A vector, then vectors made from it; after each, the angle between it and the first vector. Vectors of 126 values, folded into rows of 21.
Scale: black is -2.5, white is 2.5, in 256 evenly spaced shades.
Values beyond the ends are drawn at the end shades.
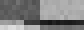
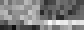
nearly opposite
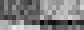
nearly parallel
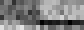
nearly parallel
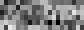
partly aligned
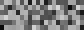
orthogonal
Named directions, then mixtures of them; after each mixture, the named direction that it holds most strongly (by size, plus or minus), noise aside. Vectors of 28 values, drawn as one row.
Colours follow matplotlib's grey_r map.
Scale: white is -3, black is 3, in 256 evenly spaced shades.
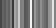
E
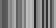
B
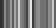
E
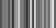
E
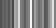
E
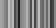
E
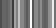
E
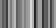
B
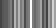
E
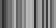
B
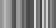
B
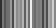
E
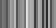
B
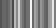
E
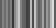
E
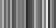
B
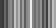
E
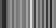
B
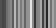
B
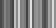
E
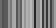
B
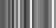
E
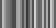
B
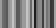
B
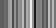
B
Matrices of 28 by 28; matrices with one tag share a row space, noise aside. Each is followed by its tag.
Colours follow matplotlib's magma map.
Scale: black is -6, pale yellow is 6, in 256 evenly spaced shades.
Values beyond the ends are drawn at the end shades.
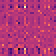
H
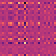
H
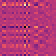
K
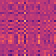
H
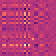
K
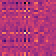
K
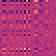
K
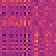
K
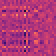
K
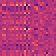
K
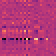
K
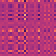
H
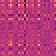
H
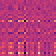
H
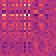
K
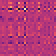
H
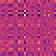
H
